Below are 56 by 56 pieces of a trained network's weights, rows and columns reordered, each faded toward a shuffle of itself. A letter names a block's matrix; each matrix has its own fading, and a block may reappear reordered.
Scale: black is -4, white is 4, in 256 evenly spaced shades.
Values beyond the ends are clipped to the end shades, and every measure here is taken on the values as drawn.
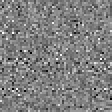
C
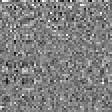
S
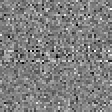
C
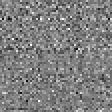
S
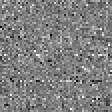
C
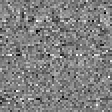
C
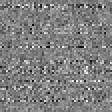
S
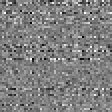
S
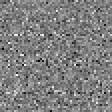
C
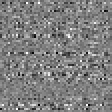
S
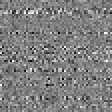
S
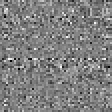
S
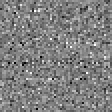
C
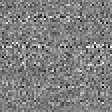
S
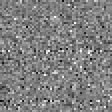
C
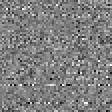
S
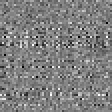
S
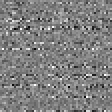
S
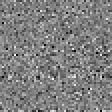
C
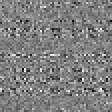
S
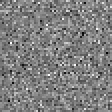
C
